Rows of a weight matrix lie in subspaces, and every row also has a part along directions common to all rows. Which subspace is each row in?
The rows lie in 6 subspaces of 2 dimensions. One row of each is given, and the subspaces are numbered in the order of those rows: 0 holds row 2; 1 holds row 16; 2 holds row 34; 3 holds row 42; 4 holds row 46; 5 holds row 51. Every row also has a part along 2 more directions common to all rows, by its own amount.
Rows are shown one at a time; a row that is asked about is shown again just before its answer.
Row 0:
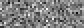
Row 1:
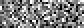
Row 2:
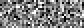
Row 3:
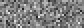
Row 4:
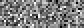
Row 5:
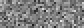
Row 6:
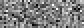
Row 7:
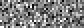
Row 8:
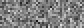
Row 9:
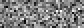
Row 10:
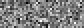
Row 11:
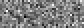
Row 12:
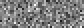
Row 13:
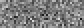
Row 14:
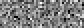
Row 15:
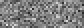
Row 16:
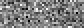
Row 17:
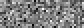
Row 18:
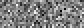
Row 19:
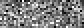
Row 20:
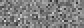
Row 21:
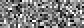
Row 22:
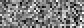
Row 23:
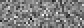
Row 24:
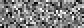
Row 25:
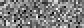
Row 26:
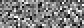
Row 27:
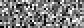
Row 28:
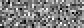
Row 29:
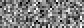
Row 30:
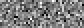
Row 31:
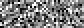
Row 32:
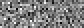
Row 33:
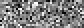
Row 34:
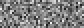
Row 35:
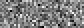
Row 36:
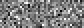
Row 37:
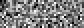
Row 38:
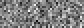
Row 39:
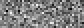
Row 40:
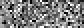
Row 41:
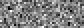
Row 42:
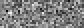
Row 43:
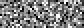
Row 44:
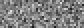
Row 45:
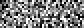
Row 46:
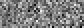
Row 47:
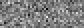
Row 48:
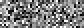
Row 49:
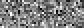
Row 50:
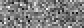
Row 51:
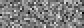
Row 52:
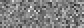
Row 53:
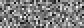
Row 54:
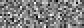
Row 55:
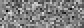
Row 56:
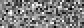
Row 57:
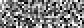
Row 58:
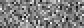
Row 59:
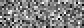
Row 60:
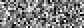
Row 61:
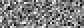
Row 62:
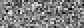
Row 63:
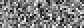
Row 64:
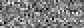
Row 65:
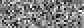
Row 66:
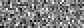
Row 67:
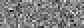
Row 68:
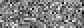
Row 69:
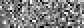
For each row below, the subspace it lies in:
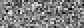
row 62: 3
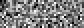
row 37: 0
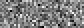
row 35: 2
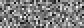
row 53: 2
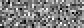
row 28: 1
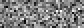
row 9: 3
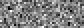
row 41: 2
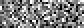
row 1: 2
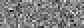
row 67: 2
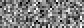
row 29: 4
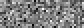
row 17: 0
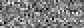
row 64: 1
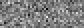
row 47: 1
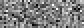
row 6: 3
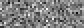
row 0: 1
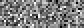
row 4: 5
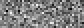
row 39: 3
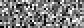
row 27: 1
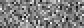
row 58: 2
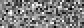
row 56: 3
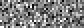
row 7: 1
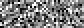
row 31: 1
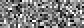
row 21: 2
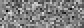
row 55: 3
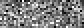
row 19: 3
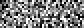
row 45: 0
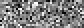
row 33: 3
